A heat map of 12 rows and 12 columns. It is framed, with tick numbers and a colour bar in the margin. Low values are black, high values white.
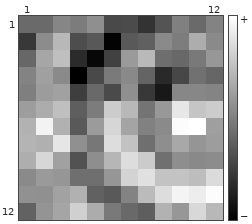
No row or column stands out. A horizontal seam about 40% of the way down splits the table, and the bottom part is higher. Concentric rings centre on the middle right.
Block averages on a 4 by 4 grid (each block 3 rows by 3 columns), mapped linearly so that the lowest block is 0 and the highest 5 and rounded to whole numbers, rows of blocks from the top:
2 0 1 2 | 3 1 1 3 | 4 3 3 4 | 3 2 4 5
